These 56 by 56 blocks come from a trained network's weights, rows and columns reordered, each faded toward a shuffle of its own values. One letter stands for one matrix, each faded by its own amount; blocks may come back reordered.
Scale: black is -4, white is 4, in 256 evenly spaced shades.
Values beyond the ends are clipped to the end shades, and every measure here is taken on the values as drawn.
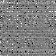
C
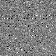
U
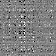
C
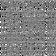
C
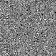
U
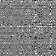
C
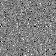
U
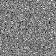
U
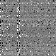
C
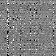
C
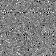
U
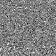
U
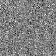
U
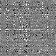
C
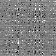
C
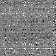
C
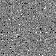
U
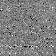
U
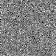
U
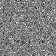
U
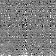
C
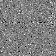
U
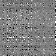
C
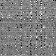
C
